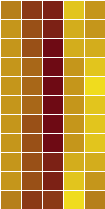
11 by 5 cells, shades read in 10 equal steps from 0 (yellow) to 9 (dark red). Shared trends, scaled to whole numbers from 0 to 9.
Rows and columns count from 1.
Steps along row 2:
up up down up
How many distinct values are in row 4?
4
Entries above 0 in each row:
5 5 5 5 4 5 5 5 5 5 4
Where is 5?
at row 4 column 2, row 5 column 2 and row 6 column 2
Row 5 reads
3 5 9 3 0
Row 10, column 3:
8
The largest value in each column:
4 7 9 3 4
